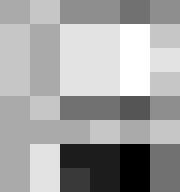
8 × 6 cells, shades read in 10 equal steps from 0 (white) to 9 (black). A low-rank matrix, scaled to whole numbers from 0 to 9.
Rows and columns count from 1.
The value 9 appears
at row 7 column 5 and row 8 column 5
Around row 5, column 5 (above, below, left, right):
0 3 5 4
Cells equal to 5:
5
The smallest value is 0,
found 3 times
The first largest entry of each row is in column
5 2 2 2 5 1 5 5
